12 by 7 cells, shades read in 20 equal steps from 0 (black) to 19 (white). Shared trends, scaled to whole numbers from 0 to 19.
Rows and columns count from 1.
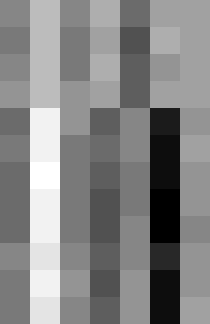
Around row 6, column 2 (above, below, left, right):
18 19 9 9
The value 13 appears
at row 1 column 4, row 2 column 6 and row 3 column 4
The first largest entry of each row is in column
2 2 2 2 2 2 2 2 2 2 2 2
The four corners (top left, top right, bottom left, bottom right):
10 12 9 12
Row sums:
79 75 76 79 67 67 64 61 61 68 67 67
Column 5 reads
8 6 7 7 10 10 9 9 10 10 11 11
